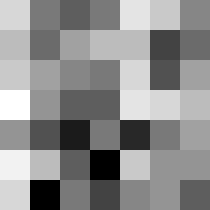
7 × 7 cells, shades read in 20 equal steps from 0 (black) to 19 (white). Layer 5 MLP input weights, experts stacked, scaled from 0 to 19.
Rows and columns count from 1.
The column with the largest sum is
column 1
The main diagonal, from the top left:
16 8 10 7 3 11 7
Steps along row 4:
down down same up down down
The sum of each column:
109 60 54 53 92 73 74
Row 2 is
14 8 12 14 14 5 8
